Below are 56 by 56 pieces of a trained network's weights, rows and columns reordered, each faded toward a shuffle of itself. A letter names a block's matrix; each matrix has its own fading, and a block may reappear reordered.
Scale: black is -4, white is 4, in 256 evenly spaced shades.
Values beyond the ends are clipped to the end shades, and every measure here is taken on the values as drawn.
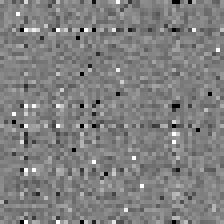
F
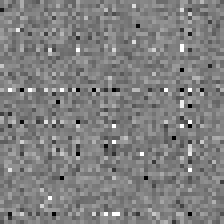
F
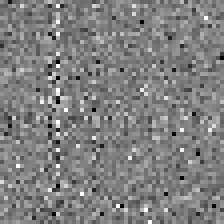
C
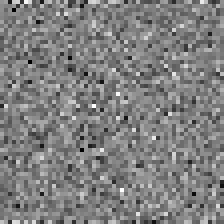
C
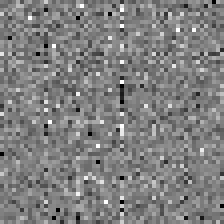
C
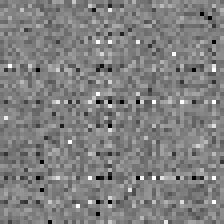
F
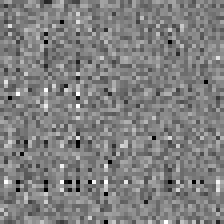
F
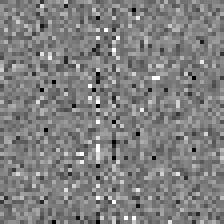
C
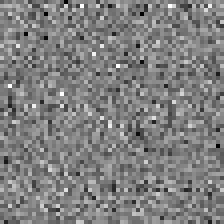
C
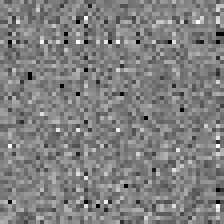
F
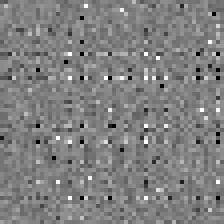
F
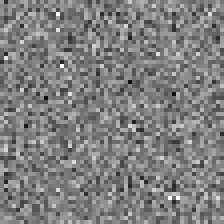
C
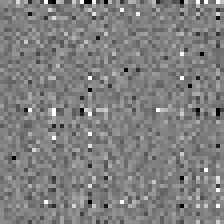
F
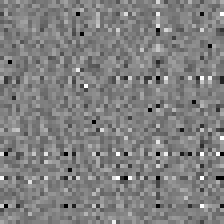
F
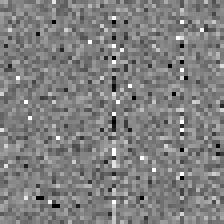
C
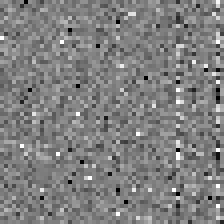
C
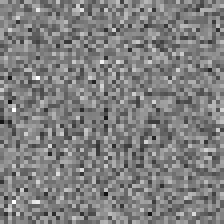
C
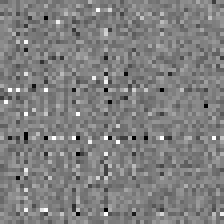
F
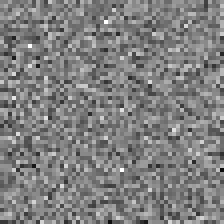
C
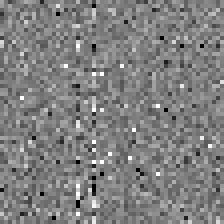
C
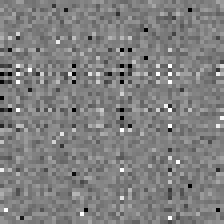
F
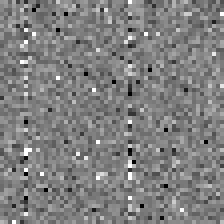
C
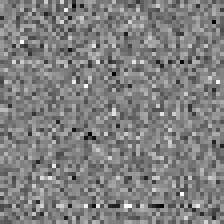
C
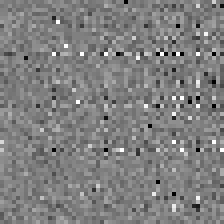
F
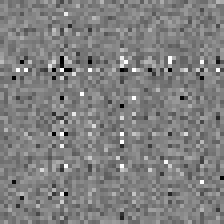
F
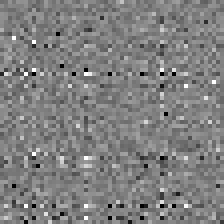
F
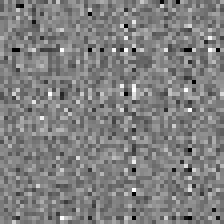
F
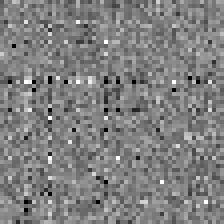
F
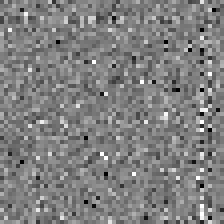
C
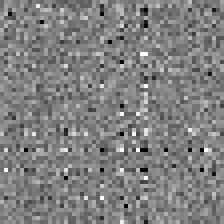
F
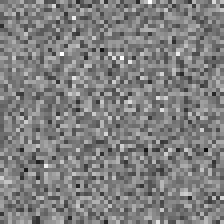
C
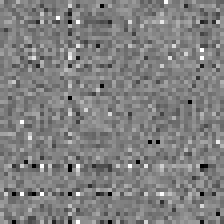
F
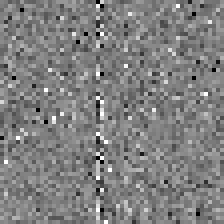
C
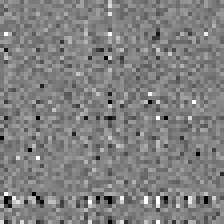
F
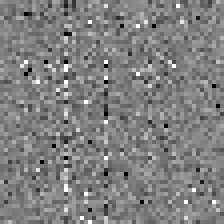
C
